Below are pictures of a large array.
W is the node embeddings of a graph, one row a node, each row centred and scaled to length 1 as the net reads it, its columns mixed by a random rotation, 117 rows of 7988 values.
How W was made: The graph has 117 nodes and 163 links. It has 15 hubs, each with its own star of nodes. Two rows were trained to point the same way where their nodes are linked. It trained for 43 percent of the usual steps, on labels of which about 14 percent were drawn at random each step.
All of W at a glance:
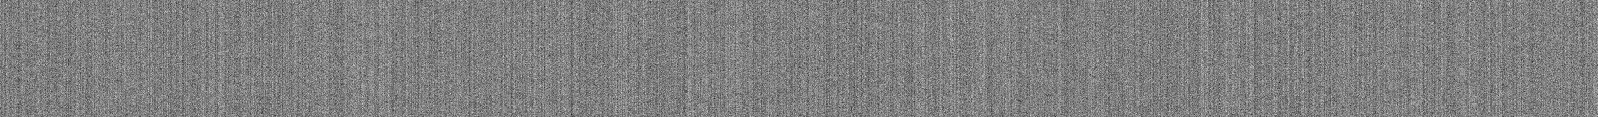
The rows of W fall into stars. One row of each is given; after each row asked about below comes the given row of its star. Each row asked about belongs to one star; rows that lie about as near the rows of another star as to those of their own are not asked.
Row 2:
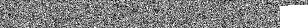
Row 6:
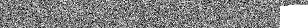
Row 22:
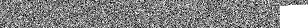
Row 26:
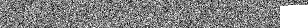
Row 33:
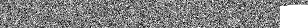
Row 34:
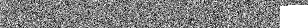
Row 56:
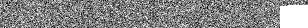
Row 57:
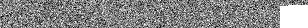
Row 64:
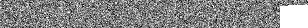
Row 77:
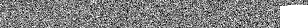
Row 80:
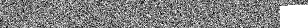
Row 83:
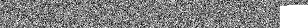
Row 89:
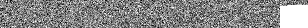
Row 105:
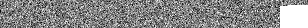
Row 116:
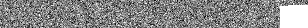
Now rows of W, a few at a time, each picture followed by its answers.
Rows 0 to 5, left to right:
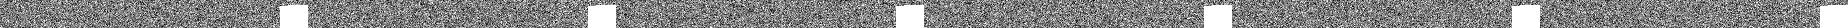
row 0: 64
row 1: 116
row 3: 89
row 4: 2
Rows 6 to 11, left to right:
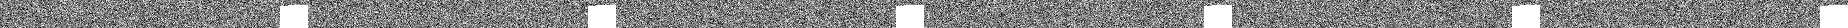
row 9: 33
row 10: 6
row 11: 83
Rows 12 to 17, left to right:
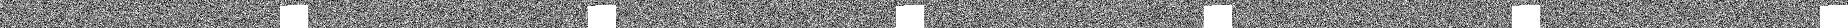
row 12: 89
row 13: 77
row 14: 105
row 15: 26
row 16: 83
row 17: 26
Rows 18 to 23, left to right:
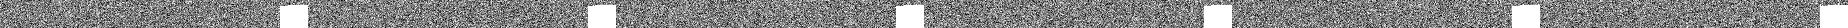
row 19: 77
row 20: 33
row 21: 83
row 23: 56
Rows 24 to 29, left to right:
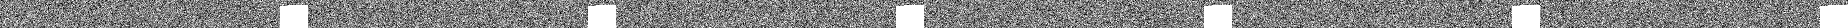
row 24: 83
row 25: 57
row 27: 89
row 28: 34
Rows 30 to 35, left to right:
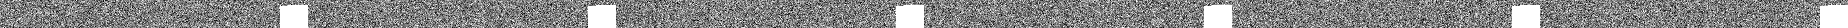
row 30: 56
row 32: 6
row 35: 77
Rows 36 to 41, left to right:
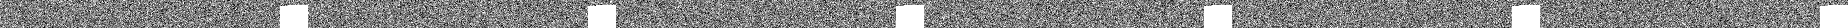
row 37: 116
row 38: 57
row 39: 34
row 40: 83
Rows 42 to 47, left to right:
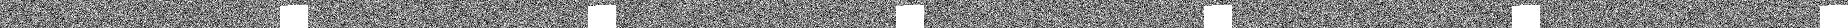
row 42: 26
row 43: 105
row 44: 80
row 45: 26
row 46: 105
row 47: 56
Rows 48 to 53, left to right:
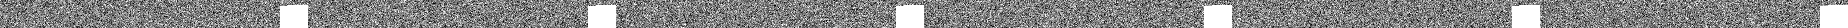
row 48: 80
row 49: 105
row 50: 57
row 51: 26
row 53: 22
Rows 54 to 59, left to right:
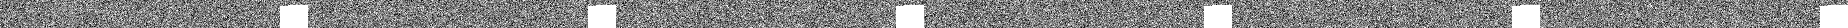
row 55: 56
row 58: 6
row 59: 80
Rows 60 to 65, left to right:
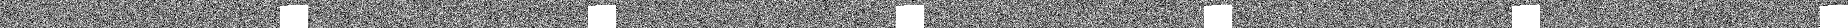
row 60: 64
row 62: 57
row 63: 34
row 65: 105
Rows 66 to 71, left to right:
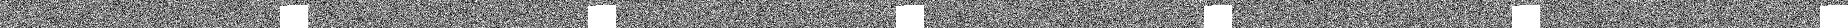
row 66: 34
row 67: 56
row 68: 2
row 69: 6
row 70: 116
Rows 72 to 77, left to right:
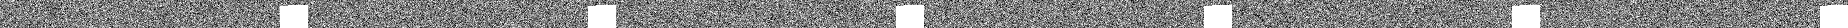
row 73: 2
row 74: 26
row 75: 57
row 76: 83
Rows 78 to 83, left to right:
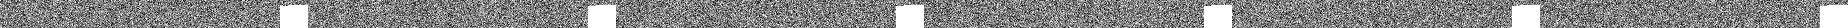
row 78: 56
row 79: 33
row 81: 80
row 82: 105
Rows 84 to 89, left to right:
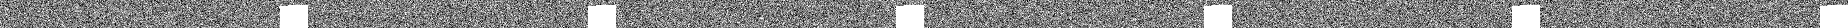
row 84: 56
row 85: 6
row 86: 77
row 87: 56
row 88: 2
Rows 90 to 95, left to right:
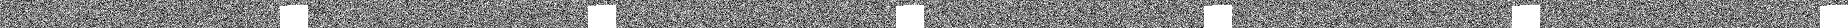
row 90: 77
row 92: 77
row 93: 2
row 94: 105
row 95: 77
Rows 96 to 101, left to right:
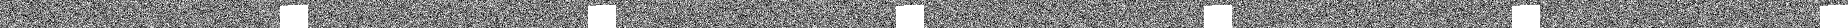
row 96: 22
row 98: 33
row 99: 83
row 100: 22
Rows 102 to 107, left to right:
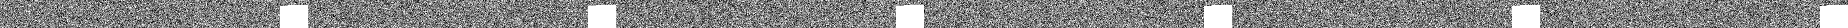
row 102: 2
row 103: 22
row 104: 116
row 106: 26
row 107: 64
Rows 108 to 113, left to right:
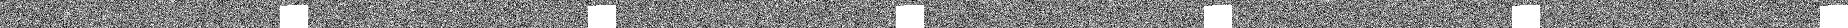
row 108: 83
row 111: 26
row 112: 33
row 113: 105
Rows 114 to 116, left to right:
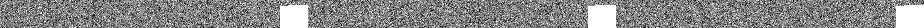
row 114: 116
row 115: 77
